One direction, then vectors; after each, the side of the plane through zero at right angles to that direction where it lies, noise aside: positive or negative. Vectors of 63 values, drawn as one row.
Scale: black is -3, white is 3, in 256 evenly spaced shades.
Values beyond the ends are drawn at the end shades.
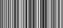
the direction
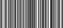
positive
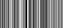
positive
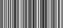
positive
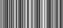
negative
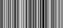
positive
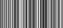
positive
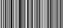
negative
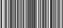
positive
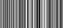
negative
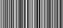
negative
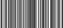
positive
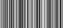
negative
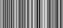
negative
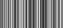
positive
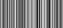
negative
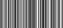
positive
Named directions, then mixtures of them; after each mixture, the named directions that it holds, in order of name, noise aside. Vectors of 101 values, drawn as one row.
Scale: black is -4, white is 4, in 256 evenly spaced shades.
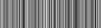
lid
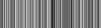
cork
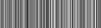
cork, lid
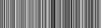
cork, lid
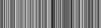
cork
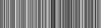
cork, lid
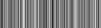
cork, lid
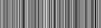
lid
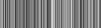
cork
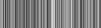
cork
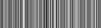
lid
